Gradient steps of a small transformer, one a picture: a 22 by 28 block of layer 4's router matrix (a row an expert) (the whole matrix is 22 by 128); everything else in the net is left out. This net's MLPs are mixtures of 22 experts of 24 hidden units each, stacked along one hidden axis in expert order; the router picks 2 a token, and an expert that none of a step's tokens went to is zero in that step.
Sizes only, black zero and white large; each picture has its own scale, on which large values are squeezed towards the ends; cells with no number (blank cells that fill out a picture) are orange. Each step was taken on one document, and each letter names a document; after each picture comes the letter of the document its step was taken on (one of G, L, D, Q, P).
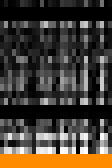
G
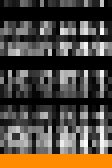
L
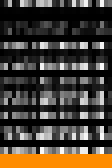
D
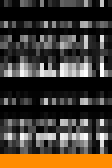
G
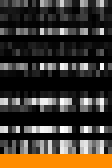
D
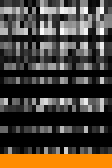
D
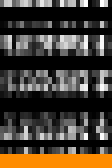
L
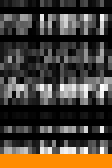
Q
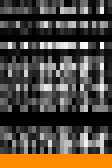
D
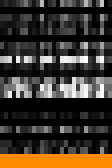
Q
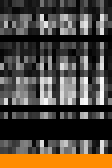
Q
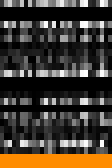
G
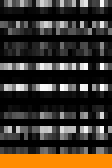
D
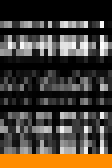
L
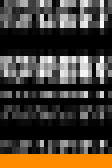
Q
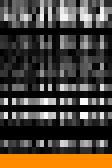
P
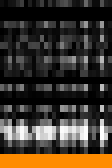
G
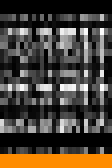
L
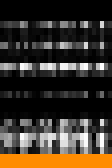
G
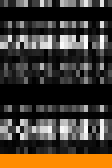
G
